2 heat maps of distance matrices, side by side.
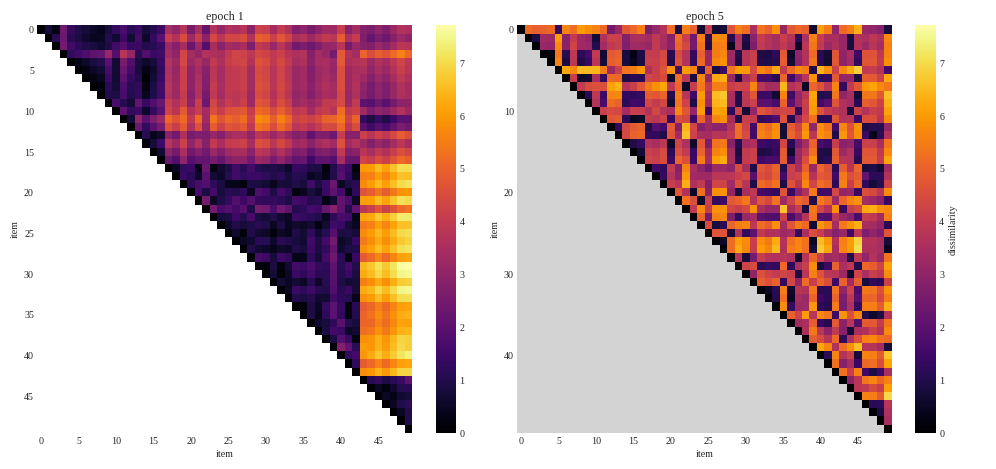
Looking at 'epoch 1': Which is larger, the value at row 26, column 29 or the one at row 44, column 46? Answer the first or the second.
the first
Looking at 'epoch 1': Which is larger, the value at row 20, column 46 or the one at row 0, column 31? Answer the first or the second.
the first
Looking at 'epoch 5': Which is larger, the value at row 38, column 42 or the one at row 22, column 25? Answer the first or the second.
the first
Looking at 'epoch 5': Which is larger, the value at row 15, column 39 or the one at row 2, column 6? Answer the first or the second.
the first
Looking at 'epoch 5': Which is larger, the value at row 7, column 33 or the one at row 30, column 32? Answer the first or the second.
the second
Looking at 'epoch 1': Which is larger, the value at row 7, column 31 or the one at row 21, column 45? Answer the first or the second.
the second
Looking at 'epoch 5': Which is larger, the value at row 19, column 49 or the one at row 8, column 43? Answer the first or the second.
the first
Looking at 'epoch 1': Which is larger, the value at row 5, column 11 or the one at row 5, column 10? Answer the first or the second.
the first
